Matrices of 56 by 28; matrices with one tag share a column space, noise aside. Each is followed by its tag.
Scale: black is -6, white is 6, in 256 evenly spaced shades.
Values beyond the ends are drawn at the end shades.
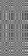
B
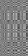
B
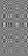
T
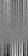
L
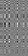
T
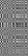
T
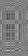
B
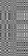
B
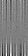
L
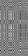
B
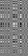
T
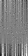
L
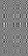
T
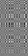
T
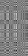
B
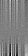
L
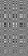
T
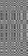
B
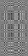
B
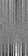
L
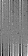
L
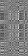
B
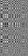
T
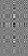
T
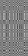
B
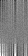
L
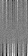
L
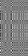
B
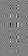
T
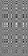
T
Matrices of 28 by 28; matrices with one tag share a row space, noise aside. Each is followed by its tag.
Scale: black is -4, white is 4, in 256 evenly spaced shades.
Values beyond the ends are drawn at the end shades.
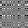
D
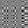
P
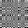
D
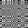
D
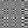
P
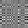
D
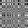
D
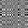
D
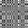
D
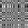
D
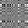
D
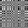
D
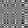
P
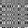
D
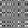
D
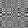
D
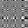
P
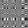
P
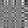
P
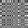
D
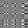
P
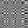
P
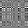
D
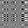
P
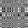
D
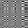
P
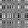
D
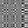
P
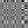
P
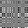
D
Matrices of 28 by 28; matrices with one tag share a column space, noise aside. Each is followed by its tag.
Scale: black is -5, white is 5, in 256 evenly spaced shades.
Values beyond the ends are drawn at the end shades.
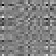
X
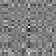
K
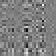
K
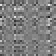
X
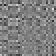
X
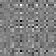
K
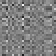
X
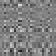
K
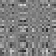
K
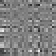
K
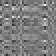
X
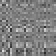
K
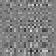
K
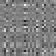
K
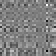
K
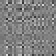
X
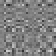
K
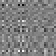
K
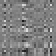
K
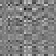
X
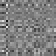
K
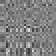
K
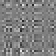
K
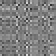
X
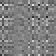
X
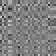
X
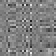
K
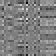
X
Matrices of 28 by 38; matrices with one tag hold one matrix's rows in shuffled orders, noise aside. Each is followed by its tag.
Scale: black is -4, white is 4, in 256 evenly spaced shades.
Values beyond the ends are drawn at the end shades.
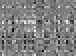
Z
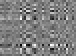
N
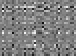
Z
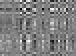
N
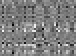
Z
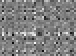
Z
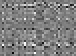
Z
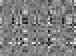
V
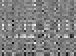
Z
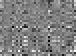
V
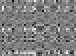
Z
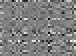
V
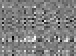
Z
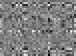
V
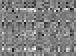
Z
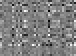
V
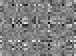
V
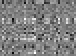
Z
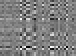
N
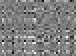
Z
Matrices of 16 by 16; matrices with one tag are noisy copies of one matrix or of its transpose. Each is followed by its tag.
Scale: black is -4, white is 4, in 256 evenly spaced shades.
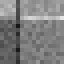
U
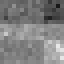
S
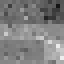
S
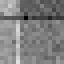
U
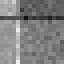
U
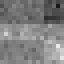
S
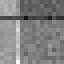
U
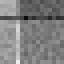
U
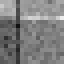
U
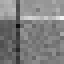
U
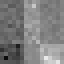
S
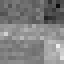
S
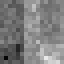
S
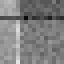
U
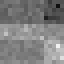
S
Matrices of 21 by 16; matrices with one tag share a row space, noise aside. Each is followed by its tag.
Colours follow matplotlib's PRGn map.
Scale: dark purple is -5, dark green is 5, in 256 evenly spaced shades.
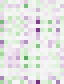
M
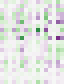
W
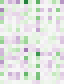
M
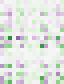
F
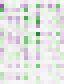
M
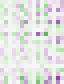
W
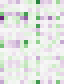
M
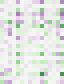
F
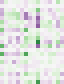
M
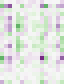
F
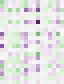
M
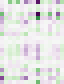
M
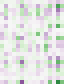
W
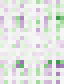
W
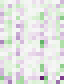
F
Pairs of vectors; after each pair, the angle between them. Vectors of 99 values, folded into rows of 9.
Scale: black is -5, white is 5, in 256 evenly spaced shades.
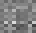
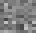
partly aligned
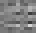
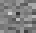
partly aligned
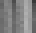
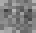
partly opposed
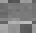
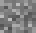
orthogonal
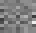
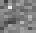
orthogonal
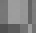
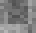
nearly opposite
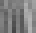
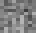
partly opposed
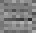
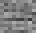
nearly parallel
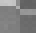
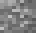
partly aligned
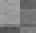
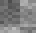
nearly opposite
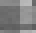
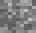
partly aligned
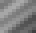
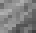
nearly parallel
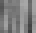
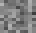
partly opposed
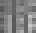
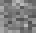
partly opposed
